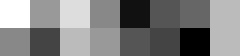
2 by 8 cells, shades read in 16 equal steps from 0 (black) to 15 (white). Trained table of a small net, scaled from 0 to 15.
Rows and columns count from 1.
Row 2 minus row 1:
-7 -5 -2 1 4 -1 -6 0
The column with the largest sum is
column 3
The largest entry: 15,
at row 1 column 1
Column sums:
23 13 24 17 6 9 6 22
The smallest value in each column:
8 4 11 8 1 4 0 11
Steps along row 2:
down up down down down down up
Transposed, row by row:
15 8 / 9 4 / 13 11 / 8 9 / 1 5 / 5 4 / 6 0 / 11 11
